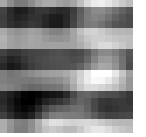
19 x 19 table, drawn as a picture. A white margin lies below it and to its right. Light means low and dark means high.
Average level on the scale: 50%. Stripes: horizontal, repeating 3 times. Ninth with the lowest average: middle right. Ninth with the highest average: bottom left.
